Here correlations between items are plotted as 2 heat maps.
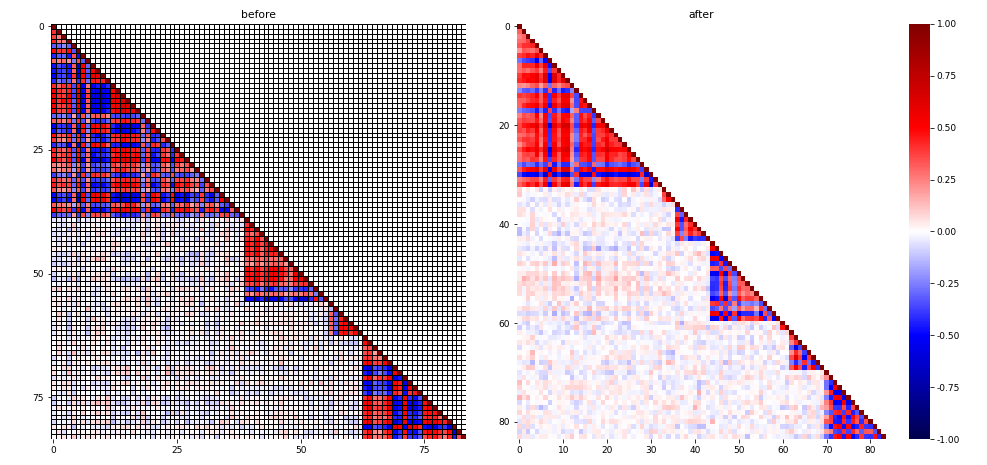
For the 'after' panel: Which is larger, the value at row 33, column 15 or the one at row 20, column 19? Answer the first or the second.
the second
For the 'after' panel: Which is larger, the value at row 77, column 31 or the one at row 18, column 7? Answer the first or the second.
the first
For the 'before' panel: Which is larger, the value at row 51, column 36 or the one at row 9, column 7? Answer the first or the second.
the first
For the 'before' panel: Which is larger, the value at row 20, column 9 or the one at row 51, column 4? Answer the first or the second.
the first
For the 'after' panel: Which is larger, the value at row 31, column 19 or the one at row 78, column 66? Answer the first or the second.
the first
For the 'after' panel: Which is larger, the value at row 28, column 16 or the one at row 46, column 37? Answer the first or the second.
the second
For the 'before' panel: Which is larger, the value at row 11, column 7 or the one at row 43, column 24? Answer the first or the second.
the second
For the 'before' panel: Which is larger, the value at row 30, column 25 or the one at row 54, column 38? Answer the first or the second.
the second
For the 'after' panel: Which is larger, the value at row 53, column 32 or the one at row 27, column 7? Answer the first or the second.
the first
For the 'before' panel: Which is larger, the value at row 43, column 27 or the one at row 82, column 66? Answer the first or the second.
the second
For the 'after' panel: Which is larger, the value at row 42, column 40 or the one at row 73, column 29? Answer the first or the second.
the first
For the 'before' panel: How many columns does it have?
84
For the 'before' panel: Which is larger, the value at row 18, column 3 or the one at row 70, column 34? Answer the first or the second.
the second
